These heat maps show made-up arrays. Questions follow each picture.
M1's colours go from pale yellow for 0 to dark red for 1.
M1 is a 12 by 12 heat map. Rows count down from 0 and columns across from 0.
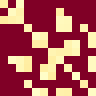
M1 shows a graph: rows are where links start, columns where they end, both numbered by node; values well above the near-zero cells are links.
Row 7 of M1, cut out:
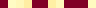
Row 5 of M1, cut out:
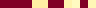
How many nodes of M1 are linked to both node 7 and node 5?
2
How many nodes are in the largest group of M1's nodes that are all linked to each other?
6
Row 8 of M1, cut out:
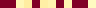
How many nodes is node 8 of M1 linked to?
6
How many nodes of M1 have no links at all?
0
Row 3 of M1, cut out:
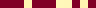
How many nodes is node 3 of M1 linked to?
8
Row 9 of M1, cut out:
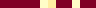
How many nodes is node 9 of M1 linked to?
9
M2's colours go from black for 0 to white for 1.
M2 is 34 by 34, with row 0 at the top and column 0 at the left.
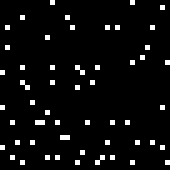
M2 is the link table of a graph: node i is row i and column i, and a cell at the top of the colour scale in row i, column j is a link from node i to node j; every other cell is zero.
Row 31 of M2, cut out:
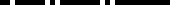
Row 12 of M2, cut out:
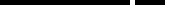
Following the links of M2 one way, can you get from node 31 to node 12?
yes
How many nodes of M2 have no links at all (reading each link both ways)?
0
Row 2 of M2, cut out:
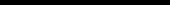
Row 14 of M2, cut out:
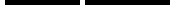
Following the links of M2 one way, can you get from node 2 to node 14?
no
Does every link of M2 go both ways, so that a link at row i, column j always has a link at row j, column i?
no
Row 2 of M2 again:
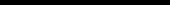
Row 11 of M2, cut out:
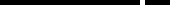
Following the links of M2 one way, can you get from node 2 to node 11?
no
